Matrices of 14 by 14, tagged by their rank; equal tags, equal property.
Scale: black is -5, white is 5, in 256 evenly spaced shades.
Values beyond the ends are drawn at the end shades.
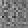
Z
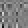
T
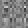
T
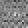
Z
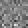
Z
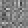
Z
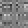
T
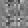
Z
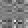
T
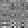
T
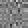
Z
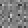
Z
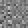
Z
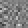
Z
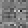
Z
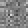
Z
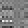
T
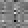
T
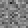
Z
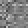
Z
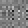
T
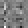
T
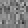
Z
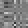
T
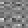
T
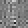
Z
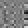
T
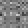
T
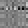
T
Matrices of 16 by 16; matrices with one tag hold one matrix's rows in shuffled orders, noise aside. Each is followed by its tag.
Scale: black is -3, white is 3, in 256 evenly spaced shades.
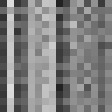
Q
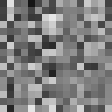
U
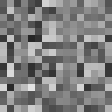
U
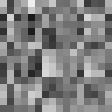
U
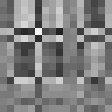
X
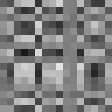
X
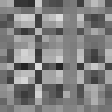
X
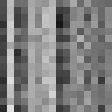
Q
